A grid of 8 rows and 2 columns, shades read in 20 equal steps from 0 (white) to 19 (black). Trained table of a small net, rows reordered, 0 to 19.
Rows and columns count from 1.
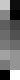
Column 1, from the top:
4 9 12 11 10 7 10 19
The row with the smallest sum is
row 6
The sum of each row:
22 28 26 24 21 15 18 19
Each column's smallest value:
4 0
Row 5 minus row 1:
6 -7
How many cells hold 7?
1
